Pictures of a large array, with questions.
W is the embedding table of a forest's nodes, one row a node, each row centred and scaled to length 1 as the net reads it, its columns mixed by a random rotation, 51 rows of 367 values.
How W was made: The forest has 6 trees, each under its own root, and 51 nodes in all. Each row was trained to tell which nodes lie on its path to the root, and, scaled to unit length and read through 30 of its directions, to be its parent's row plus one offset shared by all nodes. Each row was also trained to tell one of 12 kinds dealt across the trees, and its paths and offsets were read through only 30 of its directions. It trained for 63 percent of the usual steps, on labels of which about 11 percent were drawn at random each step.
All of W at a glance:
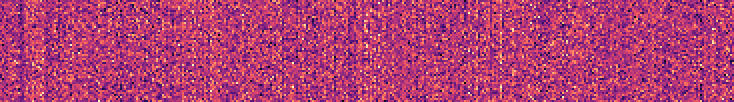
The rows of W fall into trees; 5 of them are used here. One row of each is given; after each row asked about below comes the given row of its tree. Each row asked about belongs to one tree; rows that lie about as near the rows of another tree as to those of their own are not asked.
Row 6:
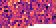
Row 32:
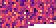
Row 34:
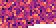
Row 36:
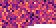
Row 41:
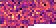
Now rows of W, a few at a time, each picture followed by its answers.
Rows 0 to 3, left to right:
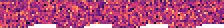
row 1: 6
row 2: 41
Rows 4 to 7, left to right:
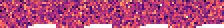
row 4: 34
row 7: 34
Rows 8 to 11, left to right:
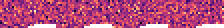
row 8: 41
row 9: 34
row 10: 34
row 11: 36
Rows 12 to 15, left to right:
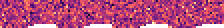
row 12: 34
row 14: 36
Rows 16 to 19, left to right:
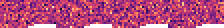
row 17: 6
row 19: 6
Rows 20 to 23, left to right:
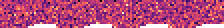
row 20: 36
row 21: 36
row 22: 32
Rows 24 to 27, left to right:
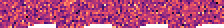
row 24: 6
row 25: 6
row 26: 34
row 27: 36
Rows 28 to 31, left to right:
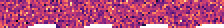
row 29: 6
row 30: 36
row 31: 34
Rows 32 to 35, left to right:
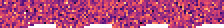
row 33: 6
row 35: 41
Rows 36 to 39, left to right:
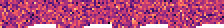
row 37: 32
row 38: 34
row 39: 6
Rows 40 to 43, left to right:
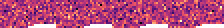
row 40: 6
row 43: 34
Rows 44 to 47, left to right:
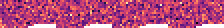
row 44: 34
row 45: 36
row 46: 6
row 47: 34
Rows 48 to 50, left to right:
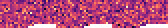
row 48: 36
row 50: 41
